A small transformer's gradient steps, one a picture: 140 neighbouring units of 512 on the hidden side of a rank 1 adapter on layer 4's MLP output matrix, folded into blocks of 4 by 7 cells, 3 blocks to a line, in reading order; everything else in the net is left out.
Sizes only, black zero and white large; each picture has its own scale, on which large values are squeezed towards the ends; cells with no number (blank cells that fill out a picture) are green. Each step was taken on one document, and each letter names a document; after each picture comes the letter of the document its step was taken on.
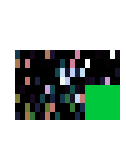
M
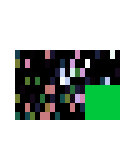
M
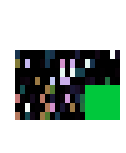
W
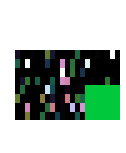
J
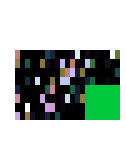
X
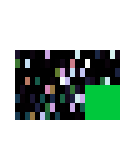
M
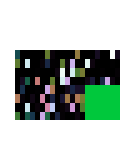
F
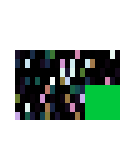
W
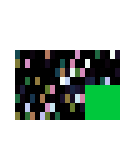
M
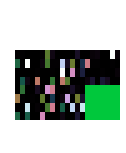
J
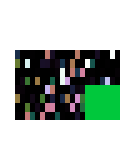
F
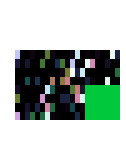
X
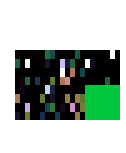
J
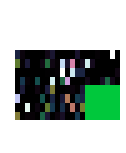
J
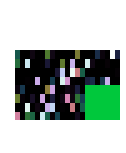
M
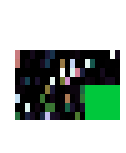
W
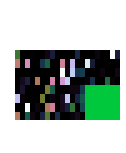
W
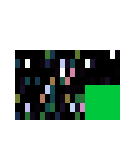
J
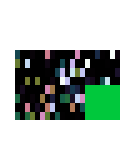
M
